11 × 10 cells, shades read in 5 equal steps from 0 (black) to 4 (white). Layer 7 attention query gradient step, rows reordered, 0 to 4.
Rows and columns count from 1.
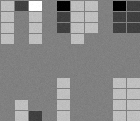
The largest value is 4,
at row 1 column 3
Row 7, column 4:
2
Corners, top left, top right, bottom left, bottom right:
3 1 2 3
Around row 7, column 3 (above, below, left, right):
2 2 2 2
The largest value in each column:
3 3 4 2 3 3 3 2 3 3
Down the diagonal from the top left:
3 2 3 2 2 2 2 2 3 3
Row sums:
19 21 21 23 20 20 20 23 23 24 23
